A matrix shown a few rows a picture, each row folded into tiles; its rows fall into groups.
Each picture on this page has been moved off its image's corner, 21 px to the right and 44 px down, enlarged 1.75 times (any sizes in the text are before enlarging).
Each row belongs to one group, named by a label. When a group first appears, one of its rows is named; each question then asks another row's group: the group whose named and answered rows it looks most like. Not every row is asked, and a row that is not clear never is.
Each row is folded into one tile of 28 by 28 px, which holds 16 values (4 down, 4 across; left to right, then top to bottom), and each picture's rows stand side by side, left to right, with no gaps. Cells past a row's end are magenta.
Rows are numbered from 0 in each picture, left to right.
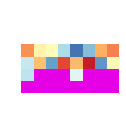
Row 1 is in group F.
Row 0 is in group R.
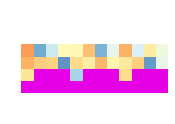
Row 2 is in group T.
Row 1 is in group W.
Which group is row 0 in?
T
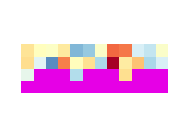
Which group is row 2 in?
T
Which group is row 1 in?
F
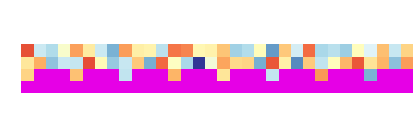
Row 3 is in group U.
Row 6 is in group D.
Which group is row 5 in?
F
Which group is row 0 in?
T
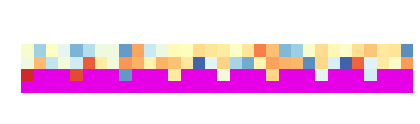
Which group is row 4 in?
U
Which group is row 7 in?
R
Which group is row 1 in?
D
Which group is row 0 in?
D
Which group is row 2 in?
W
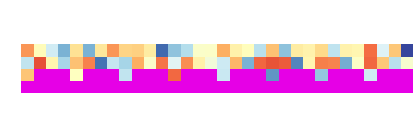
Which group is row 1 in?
T
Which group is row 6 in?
T
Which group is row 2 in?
R
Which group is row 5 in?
T
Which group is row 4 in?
R
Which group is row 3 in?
D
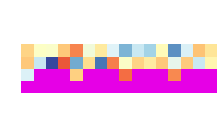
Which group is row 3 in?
D
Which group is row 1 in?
R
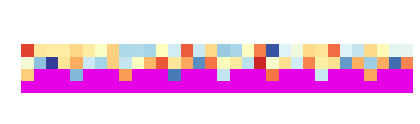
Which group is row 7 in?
R
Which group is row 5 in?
D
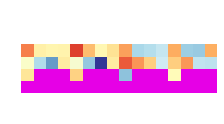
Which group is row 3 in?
T
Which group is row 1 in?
U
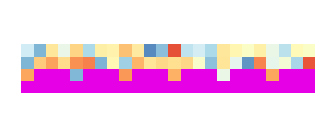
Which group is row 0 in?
D
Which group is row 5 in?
D
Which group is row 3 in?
T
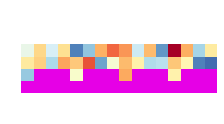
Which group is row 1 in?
F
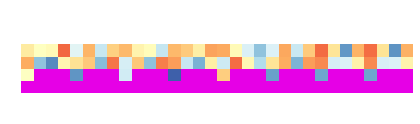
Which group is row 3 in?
U
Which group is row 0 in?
U
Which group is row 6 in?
U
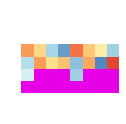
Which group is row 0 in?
R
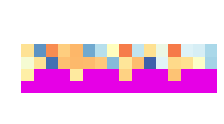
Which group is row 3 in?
T
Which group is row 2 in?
T
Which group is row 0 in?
F
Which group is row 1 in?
T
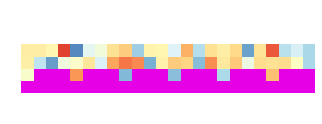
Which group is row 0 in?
U
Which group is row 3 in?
W
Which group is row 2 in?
T
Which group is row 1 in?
D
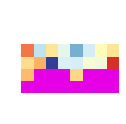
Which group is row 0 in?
T
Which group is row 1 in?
D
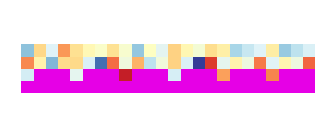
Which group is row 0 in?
F
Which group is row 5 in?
D
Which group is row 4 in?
D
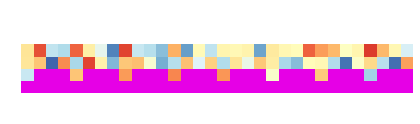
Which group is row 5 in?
U
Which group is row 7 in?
U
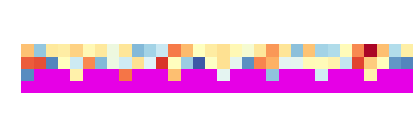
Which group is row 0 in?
T
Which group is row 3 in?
U
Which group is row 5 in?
U
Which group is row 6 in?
F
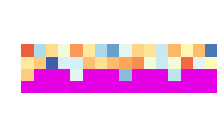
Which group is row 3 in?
R
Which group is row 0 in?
T
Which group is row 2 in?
W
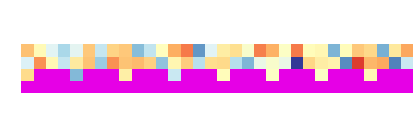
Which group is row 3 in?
W
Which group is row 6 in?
F
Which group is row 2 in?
T
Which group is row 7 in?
T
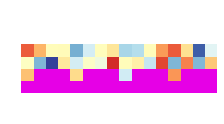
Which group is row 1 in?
D
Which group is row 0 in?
U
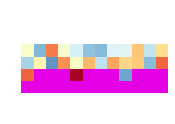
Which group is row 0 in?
D
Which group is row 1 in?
D
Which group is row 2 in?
W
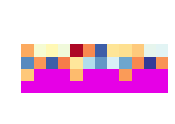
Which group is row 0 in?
R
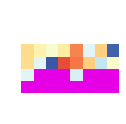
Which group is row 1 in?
T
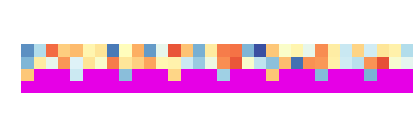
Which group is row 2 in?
W
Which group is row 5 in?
R
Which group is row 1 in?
R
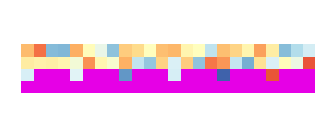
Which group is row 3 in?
R
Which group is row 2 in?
U
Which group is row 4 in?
U
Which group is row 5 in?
D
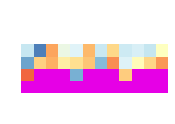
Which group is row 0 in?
D
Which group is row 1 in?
W
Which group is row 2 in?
D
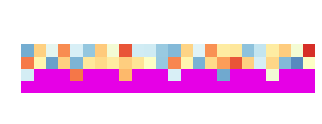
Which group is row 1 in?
D
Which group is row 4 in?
W
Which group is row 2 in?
T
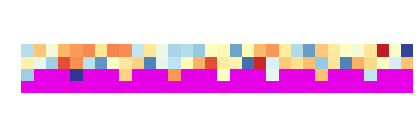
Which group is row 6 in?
R
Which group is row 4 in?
F
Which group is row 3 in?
D
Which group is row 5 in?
R
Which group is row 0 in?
F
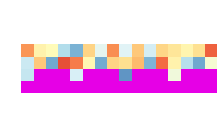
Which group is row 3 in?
U
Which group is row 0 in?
R
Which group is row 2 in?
W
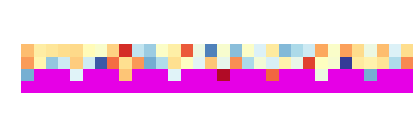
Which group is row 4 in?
D
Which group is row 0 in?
U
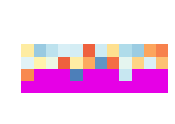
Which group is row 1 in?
W
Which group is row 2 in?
F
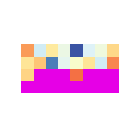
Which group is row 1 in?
D
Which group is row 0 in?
T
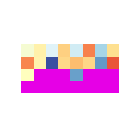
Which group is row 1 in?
W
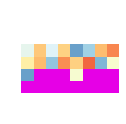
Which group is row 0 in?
W
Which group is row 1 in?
F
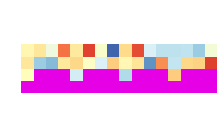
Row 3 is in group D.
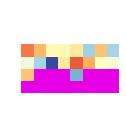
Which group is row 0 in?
U
